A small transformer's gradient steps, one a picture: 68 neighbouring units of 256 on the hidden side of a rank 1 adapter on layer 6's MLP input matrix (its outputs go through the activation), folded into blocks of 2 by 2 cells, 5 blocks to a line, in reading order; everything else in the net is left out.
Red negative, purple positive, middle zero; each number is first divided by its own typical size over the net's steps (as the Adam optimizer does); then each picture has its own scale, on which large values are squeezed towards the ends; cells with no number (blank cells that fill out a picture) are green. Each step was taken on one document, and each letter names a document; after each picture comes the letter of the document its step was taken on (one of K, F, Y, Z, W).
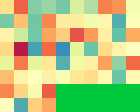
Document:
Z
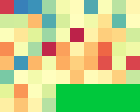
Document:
Z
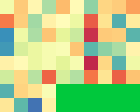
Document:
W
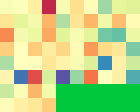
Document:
W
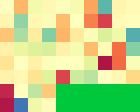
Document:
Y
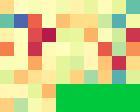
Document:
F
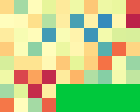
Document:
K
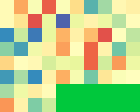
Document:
W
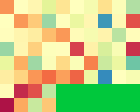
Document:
K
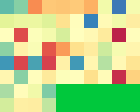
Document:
Z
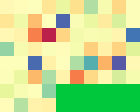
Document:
F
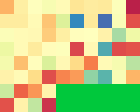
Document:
K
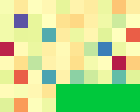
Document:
F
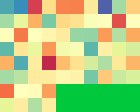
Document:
Z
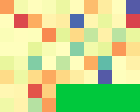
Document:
K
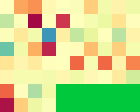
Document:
Y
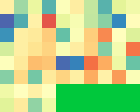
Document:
W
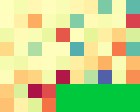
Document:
K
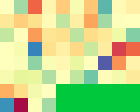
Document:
Y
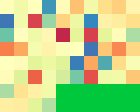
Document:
W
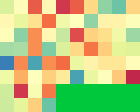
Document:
Z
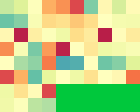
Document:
Z
